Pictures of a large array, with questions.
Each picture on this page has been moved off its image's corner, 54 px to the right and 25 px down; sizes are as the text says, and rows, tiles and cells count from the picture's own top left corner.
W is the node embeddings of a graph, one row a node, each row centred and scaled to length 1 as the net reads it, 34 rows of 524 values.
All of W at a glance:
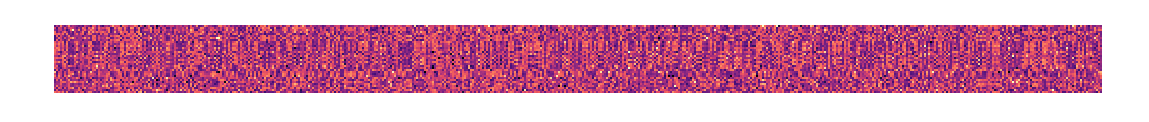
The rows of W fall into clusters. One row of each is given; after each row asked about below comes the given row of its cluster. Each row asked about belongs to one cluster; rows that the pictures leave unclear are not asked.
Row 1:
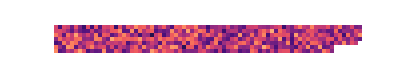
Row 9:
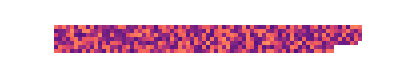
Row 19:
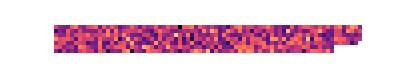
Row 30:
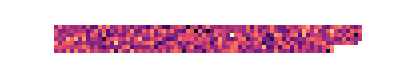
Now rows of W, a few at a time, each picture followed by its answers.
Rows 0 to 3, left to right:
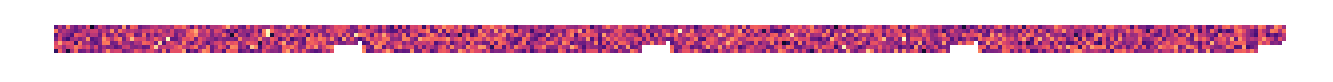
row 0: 30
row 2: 1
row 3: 19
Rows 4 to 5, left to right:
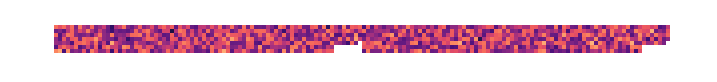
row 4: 9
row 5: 30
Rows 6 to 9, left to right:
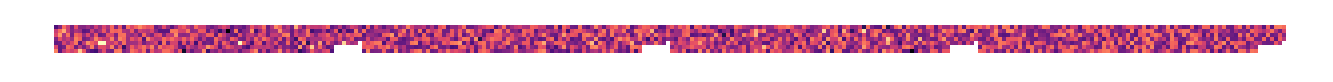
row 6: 1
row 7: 30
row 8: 9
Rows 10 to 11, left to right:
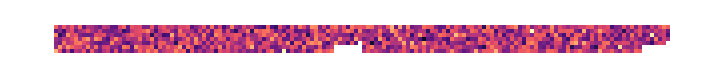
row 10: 9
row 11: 9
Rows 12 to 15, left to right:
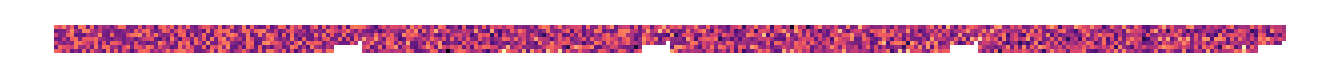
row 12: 9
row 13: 19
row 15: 19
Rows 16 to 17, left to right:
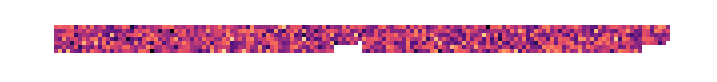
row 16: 9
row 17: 19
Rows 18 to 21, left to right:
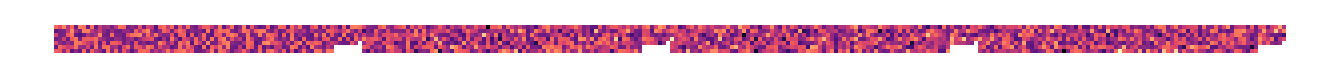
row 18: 9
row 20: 19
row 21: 19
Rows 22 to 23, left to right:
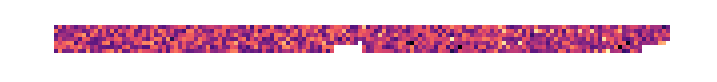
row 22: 30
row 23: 1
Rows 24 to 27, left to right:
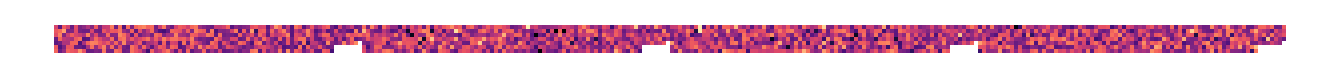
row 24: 1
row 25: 1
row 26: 9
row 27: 30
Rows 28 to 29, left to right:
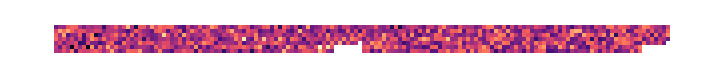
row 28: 19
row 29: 30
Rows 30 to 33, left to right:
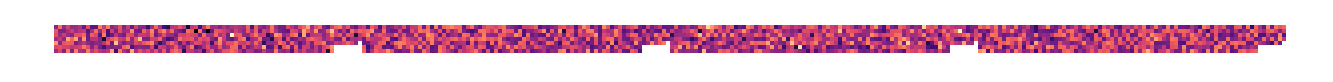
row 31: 1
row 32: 30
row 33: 9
